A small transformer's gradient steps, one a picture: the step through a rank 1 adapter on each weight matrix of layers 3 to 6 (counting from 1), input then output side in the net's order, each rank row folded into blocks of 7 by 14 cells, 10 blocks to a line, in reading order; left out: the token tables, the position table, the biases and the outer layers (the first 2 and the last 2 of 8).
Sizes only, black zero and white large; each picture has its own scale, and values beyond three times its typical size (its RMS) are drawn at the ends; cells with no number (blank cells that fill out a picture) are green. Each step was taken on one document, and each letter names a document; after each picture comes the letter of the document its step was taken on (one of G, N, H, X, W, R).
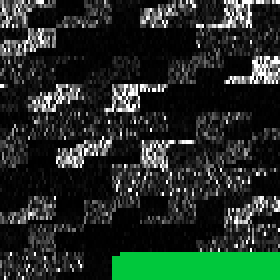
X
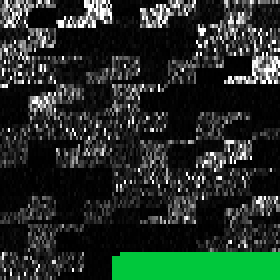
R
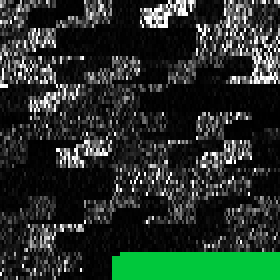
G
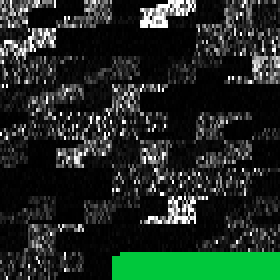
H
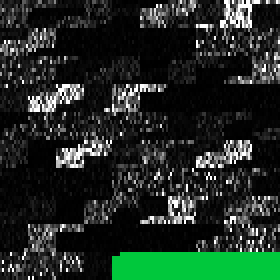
X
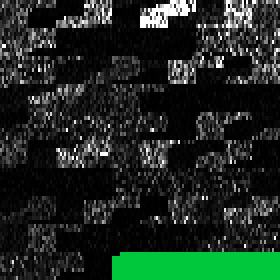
G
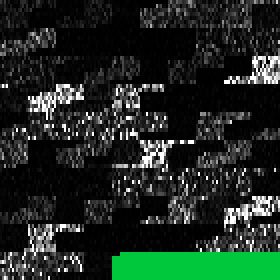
X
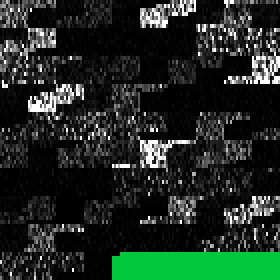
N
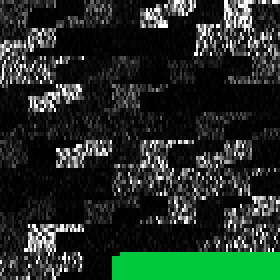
G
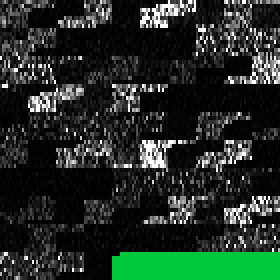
R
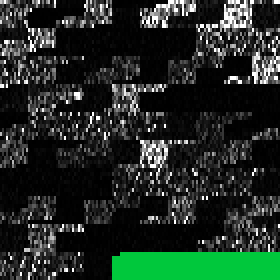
H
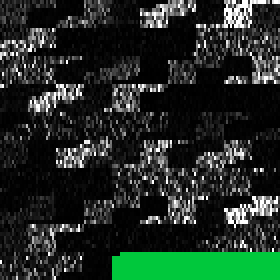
G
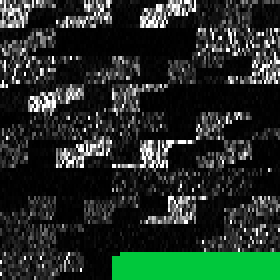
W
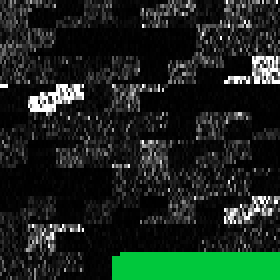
W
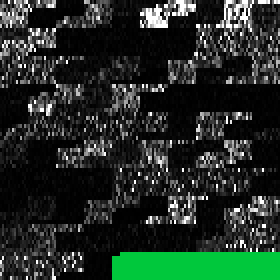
G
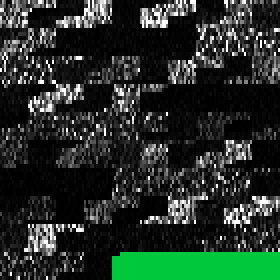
W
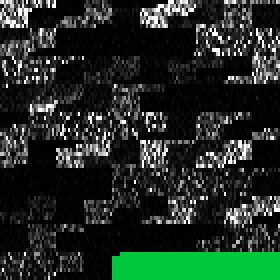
H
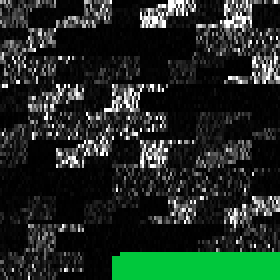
H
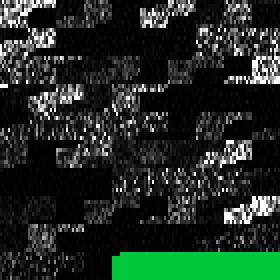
N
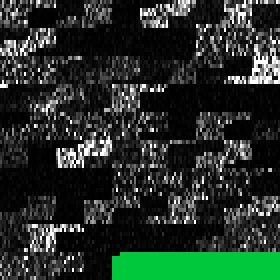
W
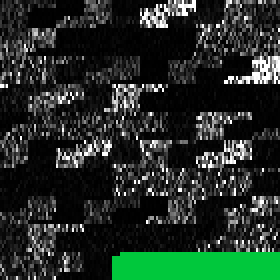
G
